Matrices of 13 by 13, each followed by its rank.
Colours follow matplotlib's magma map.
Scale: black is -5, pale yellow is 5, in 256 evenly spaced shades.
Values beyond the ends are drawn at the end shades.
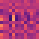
two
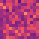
full rank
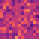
full rank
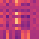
two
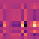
one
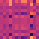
two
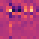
two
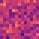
full rank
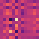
two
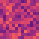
full rank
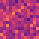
full rank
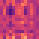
two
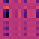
one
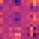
two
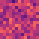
full rank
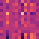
two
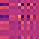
one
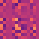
two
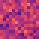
full rank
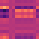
one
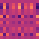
one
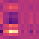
one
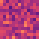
full rank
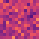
full rank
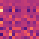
two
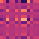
one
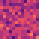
full rank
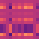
one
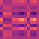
one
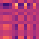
one
